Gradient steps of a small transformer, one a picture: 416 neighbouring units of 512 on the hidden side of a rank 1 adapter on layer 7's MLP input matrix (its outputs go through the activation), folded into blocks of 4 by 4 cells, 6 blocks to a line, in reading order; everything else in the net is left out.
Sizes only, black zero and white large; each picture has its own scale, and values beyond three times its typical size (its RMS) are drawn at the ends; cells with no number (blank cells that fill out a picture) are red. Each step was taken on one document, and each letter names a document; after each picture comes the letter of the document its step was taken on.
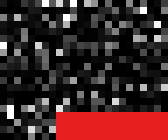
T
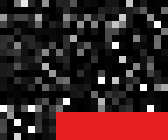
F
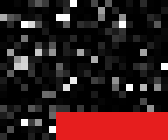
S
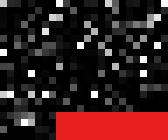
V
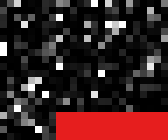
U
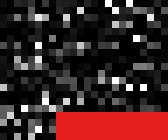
F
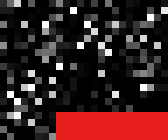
V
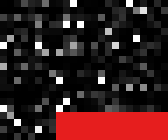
T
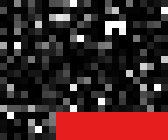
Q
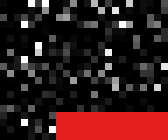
S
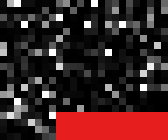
U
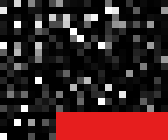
Q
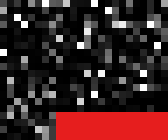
U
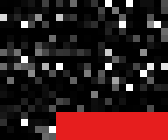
S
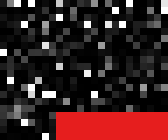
U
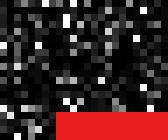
T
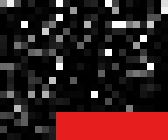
V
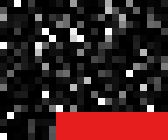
Q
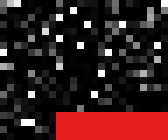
V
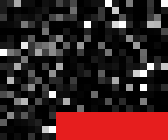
U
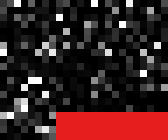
U
